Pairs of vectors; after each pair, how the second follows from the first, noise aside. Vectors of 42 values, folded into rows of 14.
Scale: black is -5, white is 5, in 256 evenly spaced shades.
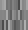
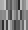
scaled up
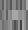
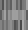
copied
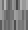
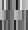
scaled up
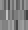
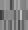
reversed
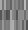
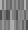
copied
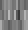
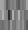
reversed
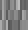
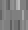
partly zeroed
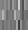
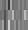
reversed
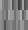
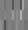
partly zeroed
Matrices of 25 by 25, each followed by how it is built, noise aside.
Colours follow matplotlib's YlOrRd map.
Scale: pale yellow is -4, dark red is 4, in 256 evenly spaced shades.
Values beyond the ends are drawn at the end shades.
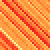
Toeplitz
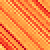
Toeplitz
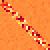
banded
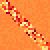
banded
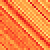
Toeplitz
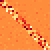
banded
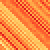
Toeplitz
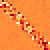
banded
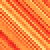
Toeplitz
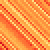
Toeplitz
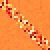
banded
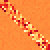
banded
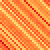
Toeplitz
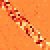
banded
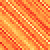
Toeplitz
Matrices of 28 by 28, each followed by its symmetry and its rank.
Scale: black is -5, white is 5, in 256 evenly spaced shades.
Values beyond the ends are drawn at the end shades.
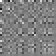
symmetric, rank three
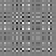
symmetric, rank one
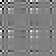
symmetric, rank one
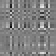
neither, rank two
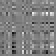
antisymmetric, rank two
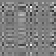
neither, rank two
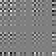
symmetric, rank one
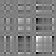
symmetric, rank one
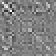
symmetric, rank five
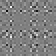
antisymmetric, rank two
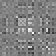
symmetric, rank three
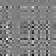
neither, rank two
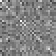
symmetric, rank five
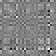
symmetric, rank three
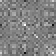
symmetric, rank five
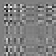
antisymmetric, rank two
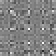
symmetric, rank three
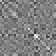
symmetric, rank five
